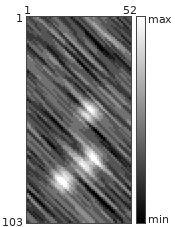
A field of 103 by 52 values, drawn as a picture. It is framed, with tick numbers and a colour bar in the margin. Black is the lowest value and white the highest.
No row or column stands out. The bottom middle is the ninth with the highest average. The grain runs diagonally down to the right. The halves do not mirror each other. Three bumps rise from the field.
